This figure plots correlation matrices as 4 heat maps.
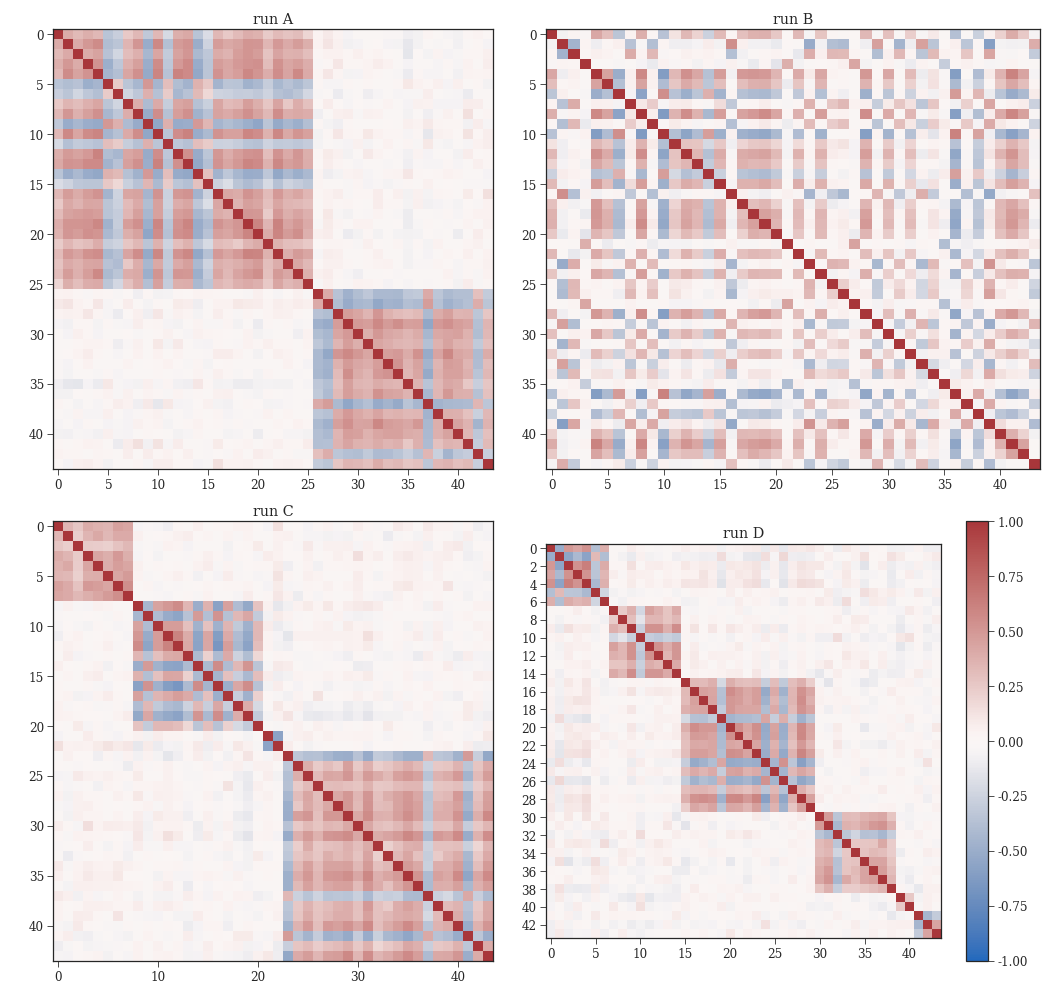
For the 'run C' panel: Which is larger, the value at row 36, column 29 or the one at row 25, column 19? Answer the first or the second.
the first
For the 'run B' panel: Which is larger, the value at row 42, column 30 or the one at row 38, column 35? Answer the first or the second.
the first
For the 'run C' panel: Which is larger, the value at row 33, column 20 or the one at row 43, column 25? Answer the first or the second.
the second
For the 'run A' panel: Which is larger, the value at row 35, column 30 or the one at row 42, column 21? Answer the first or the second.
the first
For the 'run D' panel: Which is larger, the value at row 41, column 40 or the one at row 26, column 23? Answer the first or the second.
the first
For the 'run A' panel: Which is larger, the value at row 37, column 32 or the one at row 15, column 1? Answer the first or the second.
the second
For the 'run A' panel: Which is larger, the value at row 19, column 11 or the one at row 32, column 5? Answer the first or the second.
the second
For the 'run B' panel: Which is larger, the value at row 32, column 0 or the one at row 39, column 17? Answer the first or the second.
the first
